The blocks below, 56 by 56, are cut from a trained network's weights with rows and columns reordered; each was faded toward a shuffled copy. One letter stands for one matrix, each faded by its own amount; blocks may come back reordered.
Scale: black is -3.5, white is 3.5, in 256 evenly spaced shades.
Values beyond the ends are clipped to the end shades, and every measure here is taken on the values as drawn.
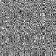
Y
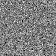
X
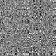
Y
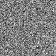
X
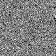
X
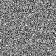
X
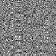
Y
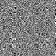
Y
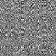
Y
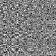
Y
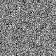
X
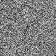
X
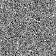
X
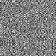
Y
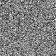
X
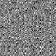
Y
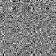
Y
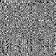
Y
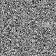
X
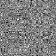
Y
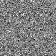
X
